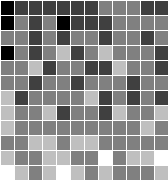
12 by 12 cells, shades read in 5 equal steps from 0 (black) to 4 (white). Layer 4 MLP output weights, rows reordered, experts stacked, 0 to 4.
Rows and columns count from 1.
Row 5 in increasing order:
1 1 1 1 2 2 2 2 2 2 3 3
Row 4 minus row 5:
-2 0 -2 1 1 -1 1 2 -1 0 0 0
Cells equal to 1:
32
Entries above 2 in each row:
0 0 0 2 2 0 2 4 2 4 7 7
